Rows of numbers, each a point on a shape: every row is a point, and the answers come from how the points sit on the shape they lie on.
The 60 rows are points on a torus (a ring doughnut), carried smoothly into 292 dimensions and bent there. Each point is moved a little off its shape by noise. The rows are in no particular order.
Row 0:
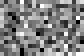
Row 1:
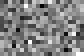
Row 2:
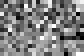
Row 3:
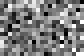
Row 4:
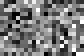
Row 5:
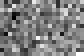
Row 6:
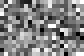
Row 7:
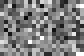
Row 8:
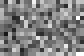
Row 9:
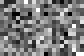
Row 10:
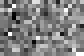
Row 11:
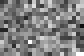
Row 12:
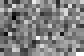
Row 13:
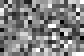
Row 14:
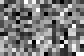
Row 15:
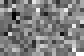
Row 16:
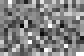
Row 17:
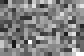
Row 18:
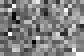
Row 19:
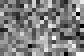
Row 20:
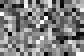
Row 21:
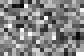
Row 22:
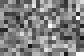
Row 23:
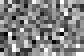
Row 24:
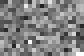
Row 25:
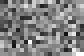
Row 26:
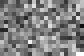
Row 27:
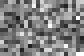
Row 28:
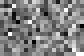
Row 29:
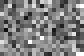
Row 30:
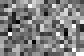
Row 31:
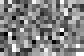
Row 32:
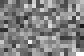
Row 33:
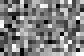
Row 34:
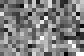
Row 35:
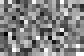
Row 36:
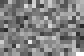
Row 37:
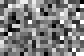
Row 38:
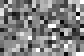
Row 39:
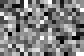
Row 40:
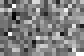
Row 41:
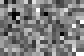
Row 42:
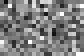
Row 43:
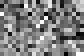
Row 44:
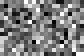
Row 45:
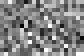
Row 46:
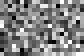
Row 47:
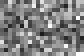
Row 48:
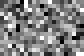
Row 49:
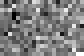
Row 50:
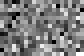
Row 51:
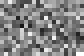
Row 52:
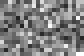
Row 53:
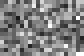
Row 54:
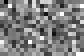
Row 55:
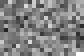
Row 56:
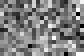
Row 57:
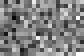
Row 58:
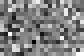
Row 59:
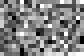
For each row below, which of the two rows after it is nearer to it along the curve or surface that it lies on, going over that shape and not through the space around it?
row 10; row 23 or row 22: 23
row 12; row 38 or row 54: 54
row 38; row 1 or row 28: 1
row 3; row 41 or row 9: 9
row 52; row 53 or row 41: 53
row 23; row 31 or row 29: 31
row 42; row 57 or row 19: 19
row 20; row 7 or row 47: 7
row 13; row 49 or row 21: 21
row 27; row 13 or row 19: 19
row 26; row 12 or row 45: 45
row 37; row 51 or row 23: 23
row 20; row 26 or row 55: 26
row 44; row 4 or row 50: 4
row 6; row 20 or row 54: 20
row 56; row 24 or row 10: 24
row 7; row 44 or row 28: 28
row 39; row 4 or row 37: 4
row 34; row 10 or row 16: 16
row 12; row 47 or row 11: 47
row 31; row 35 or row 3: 35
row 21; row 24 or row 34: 24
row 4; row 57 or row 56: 57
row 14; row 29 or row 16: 29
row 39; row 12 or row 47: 47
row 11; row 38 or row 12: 38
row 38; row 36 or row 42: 36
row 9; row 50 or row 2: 50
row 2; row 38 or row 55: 38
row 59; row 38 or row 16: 38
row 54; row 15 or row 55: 15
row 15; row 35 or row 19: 35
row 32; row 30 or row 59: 59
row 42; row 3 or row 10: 10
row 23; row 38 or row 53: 53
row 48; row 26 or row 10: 26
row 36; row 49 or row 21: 21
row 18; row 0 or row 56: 0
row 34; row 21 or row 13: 13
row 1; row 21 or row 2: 21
